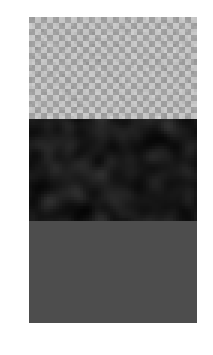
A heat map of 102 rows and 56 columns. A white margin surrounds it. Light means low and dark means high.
It is made of 3 by 1 panels. Panel 1,1: low, checkered. Panel 2,1: very high, blotchy, faint in contrast. Panel 3,1: high, flat.
